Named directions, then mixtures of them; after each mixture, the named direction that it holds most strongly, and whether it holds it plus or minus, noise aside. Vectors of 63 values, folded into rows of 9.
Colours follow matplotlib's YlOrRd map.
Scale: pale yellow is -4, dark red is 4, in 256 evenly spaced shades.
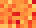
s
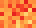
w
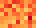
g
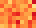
s, plus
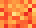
w, minus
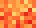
w, minus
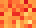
w, plus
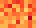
g, plus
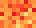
w, plus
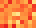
s, minus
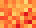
w, minus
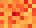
w, plus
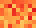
g, plus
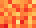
g, minus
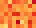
s, plus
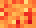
w, minus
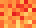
w, plus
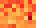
g, plus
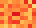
s, plus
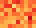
g, plus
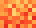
w, minus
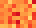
s, plus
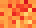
w, plus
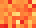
s, minus
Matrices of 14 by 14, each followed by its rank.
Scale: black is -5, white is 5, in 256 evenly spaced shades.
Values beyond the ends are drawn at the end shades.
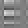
one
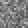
full rank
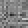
three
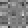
two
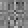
three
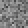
full rank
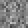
three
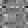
two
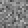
full rank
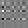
one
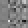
two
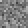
full rank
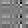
one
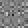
three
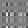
one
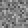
full rank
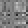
two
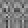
two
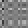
one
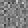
three
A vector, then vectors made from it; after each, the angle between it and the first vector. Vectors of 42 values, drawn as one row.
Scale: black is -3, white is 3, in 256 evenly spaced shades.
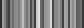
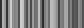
partly aligned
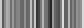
nearly opposite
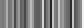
partly opposed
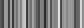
orthogonal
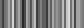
partly opposed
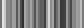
orthogonal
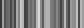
partly aligned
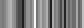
partly opposed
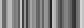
partly opposed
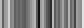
nearly opposite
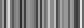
orthogonal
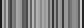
partly aligned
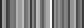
nearly parallel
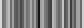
nearly opposite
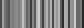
nearly parallel
